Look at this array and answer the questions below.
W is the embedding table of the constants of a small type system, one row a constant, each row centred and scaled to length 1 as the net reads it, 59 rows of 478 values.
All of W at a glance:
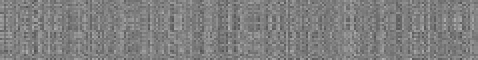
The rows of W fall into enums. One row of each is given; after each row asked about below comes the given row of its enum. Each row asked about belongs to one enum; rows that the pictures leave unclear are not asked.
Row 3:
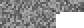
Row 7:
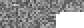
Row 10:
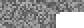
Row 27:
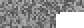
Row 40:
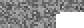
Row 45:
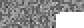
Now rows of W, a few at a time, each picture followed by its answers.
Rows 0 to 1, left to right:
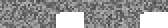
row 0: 10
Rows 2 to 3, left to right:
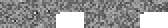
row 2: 40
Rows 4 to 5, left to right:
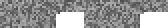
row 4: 27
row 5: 10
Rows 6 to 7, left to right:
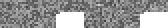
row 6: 40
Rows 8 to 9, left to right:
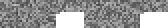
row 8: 7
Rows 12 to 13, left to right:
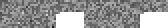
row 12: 45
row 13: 10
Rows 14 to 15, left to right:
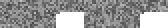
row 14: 40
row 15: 27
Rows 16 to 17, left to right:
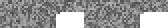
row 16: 27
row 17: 10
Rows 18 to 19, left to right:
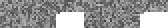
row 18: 27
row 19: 7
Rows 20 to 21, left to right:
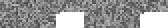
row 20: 7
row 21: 27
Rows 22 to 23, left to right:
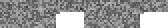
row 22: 40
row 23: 10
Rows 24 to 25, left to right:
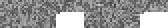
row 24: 27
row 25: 7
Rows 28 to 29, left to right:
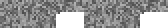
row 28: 27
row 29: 27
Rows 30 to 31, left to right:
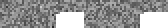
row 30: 45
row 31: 10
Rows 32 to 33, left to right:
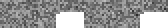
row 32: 40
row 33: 40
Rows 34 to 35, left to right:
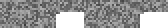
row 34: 40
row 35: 10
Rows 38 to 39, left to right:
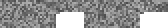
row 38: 10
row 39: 3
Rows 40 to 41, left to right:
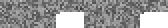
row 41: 27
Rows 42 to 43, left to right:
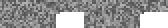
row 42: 10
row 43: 27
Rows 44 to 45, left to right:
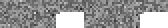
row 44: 40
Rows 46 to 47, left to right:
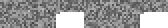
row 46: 40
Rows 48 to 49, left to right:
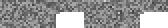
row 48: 10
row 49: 40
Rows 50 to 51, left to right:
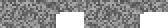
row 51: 10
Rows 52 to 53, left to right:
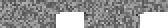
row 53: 45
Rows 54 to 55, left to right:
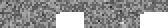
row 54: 3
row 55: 40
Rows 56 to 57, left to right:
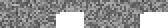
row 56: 7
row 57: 10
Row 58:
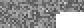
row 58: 40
